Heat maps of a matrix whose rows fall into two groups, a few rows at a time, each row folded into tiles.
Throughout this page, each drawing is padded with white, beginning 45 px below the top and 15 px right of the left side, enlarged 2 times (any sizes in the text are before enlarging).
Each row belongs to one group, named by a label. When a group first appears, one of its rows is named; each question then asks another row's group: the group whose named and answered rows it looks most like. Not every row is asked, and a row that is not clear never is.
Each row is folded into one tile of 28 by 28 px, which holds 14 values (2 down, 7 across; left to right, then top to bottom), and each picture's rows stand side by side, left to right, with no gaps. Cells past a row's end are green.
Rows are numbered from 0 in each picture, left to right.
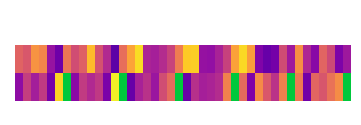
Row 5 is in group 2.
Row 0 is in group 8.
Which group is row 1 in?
8
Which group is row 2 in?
8
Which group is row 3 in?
8
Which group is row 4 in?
2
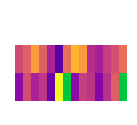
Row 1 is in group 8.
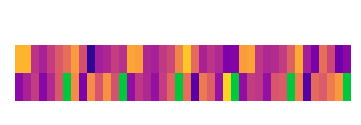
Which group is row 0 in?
8
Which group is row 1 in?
2
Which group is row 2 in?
8
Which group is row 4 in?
8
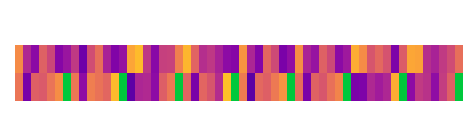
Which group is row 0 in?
2
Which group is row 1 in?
2
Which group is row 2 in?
8
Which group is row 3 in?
2
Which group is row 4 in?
2
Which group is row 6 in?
8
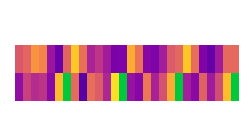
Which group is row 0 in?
8
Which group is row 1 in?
2
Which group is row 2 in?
8
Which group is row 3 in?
8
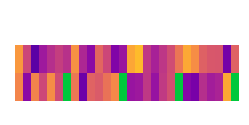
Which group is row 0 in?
2
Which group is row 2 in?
8
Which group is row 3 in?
8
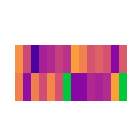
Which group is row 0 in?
2
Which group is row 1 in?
8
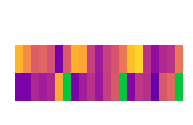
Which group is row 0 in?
8
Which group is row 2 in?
8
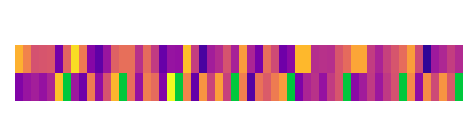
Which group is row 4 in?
2
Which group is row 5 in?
8
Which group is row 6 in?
8
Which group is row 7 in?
2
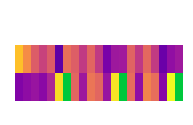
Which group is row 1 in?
2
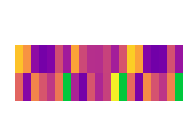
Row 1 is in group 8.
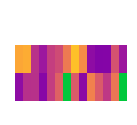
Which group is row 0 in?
8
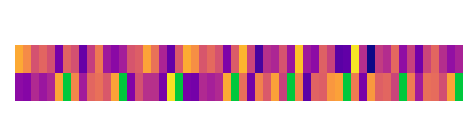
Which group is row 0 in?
8
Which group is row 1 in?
2
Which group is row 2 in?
8
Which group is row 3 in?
8
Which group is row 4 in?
2
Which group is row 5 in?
2
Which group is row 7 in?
2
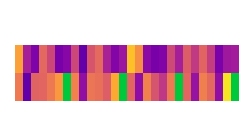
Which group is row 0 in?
2
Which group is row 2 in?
2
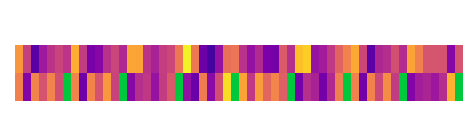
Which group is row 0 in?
2
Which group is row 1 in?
2
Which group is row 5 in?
8
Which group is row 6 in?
2
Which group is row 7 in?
8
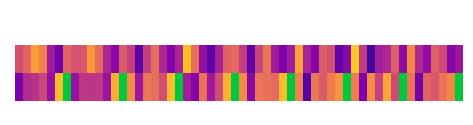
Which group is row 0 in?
8
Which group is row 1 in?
8
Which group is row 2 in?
2
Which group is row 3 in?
8
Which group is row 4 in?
2
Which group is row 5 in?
2
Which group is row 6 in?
2
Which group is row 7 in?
2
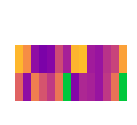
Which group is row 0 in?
2
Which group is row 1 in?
8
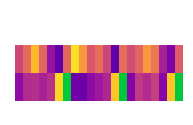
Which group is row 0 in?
8
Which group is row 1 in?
8
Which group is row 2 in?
8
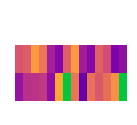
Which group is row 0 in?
8
